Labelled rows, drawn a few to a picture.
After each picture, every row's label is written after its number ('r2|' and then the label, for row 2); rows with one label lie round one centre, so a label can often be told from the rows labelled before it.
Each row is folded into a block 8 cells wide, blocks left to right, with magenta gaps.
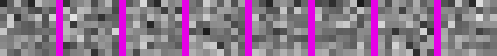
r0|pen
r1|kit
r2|pen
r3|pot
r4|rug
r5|rug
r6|pot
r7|pen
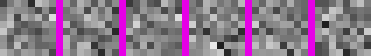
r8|pen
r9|pot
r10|pen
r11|pot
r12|pot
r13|kit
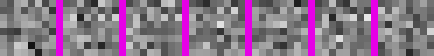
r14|pot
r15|pen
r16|pen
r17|rug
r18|rug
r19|pen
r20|kit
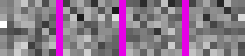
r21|pot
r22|pen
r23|rug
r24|pen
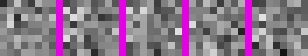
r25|pen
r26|kit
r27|kit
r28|pot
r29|kit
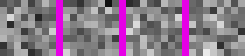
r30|kit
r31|rug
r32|pen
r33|pot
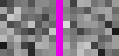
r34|kit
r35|pot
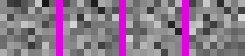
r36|rug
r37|pen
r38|pot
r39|pen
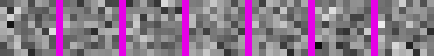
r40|kit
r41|rug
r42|pen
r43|pot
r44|pot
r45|kit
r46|pot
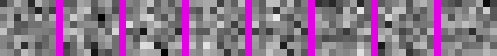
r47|pen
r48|kit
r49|pot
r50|pot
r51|pot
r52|rug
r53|kit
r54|rug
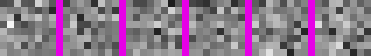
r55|pen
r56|pen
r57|rug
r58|rug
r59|pot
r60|pot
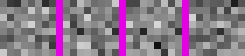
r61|rug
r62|pot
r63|pot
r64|rug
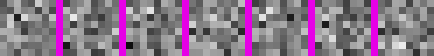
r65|pen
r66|kit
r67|kit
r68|pot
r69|kit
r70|kit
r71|pot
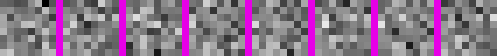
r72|rug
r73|pen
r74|kit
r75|pot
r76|pot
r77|pen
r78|pot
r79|pen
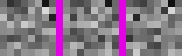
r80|rug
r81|rug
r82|rug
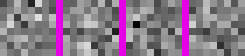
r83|pen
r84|pot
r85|kit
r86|pot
